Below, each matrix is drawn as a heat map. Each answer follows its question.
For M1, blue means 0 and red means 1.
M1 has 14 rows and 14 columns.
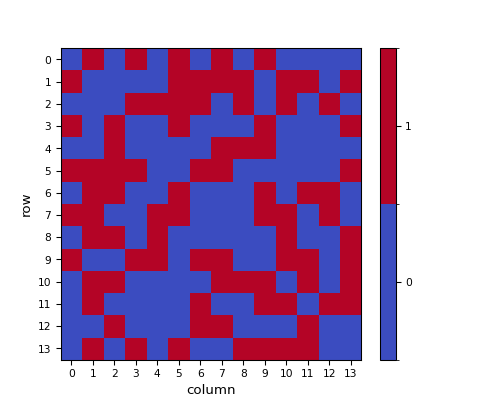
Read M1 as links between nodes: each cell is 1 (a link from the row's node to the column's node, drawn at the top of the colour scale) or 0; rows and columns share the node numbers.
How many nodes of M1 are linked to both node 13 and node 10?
4
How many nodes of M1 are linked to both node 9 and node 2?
4
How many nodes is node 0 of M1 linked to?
5
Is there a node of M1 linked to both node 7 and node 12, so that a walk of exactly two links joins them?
no
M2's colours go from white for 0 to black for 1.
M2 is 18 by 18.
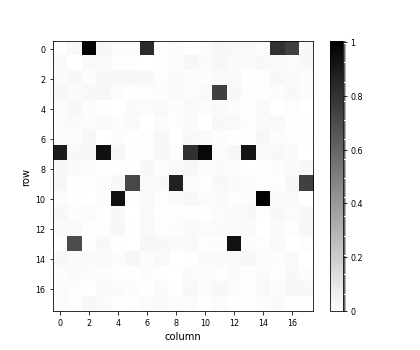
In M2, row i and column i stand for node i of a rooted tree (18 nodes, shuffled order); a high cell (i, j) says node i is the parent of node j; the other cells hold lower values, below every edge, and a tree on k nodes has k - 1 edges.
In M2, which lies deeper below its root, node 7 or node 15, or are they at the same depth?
node 15
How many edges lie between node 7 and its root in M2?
0
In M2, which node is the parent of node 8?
9
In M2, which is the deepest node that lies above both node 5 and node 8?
9
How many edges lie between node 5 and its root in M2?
2
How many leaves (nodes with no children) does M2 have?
12
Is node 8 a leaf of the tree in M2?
yes
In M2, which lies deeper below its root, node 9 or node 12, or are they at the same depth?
node 12
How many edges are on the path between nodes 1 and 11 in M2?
4
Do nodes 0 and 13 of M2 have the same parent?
yes
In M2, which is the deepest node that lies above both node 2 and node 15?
0
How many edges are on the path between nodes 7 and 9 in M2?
1
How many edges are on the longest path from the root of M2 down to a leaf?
2
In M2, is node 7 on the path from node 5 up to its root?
yes
